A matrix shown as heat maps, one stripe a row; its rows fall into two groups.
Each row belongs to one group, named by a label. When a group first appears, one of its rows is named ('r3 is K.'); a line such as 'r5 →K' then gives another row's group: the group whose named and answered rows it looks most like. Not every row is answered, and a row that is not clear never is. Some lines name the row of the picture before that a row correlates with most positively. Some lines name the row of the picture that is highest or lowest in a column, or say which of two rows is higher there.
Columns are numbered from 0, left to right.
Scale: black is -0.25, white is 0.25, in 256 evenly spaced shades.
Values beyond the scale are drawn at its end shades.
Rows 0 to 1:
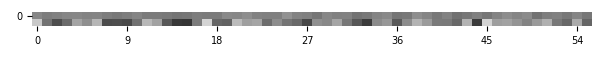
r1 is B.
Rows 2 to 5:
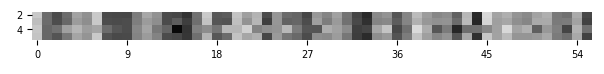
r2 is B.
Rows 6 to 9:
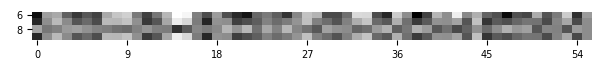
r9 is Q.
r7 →Q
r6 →Q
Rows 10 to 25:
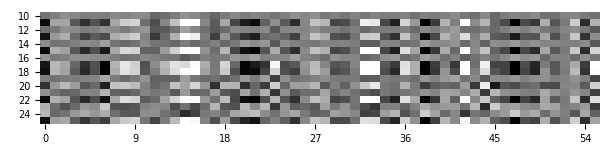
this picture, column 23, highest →17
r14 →B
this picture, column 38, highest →24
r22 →Q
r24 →B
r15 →Q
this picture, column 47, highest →24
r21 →B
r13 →Q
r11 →Q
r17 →Q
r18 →Q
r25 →Q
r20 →Q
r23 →B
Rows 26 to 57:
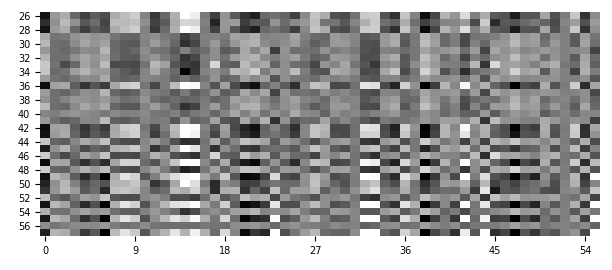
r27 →Q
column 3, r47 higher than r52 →No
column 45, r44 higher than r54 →Yes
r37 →B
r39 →B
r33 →B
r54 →B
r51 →Q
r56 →B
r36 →Q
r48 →B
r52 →B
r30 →B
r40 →B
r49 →Q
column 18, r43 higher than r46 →Yes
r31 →B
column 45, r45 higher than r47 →No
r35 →B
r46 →B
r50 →Q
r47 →Q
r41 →B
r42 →Q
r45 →Q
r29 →B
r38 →B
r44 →B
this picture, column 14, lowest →34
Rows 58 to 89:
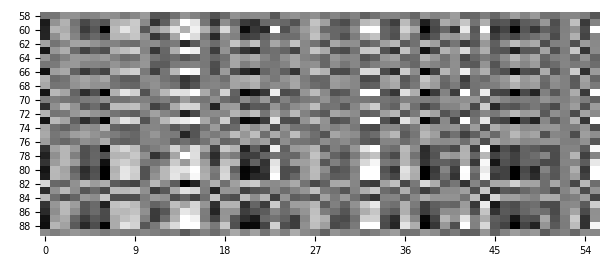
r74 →B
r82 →B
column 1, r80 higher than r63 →Yes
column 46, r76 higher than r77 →Yes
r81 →Q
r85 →Q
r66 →Q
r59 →Q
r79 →Q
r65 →B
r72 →B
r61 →Q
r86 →Q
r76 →B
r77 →Q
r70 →B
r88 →Q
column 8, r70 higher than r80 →No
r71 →Q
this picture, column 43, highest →84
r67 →B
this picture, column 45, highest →84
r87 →Q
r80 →Q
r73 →Q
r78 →Q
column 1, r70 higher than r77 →No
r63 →Q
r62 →B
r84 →B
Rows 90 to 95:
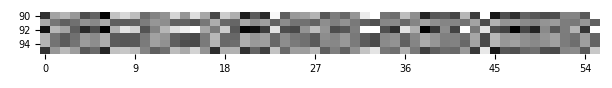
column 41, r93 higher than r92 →Yes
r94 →B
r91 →B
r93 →B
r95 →Q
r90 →Q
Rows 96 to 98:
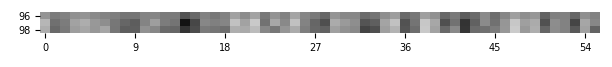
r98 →B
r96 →B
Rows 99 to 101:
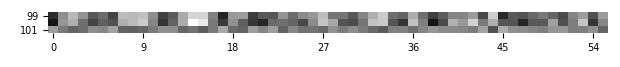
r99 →Q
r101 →B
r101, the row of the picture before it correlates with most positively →98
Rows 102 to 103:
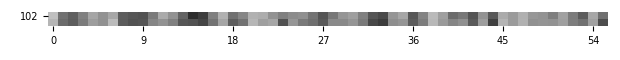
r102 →B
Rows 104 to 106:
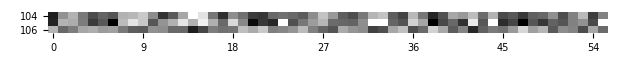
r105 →Q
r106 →B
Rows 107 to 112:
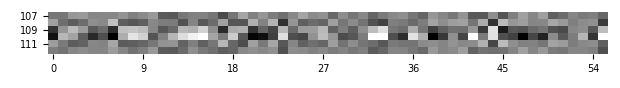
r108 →B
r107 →B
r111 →B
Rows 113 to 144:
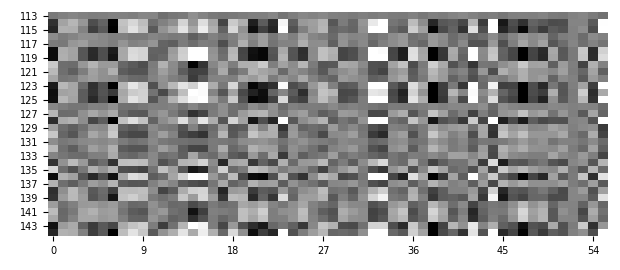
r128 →Q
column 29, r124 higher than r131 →No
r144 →Q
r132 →B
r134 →Q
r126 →B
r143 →Q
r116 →B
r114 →Q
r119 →Q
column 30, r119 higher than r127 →No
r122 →B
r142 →B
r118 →Q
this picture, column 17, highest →135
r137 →B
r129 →B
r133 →B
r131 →B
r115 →Q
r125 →Q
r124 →Q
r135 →B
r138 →Q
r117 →B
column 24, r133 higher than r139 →Yes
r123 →Q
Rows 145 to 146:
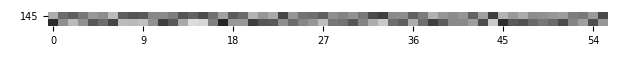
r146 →Q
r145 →B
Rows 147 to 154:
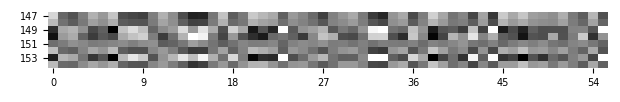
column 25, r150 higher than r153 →No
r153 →Q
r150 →Q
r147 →B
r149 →Q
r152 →B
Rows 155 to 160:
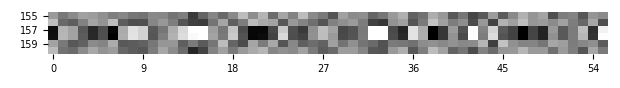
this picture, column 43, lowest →155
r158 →Q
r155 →B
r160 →B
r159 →B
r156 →B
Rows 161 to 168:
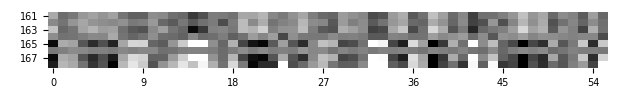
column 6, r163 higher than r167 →Yes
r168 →Q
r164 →B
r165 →Q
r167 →Q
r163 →B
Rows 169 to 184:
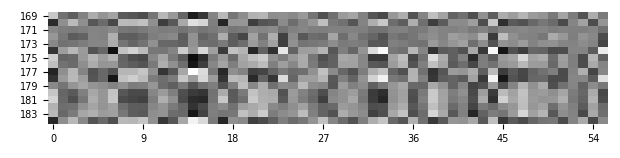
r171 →B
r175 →B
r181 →B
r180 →B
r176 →B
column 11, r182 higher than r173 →Yes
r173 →B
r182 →B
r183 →B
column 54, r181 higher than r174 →Yes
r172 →B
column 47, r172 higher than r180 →No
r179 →B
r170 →Q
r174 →Q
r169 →B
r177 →Q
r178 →Q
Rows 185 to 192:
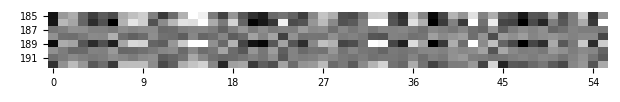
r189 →Q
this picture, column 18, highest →186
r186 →Q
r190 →B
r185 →Q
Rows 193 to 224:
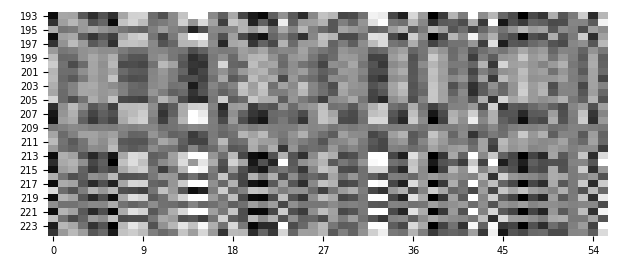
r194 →Q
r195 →B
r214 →Q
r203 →B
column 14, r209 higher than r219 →No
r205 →B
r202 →B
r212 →B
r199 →B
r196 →Q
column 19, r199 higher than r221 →Yes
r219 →Q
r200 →B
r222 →B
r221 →Q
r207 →Q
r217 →Q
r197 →Q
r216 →B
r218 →B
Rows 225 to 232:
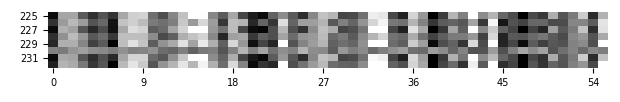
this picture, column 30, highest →230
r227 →Q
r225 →Q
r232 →Q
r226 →Q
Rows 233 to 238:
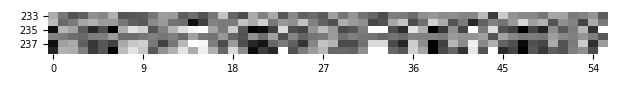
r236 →B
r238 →Q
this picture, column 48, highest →234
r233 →B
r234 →B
